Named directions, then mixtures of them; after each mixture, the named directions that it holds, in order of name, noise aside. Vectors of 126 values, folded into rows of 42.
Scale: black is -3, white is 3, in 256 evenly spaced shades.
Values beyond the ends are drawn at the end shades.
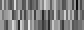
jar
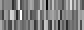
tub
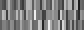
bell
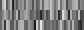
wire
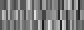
bell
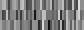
bell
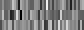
tub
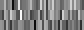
tub, wire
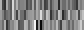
wire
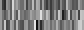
wire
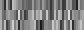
jar, wire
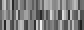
wire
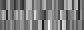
bell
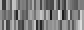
wire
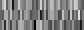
tub, wire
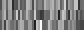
bell, wire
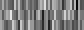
jar, tub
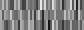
jar, tub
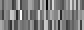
tub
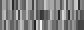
bell, wire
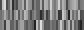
wire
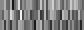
tub, wire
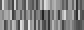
jar, wire
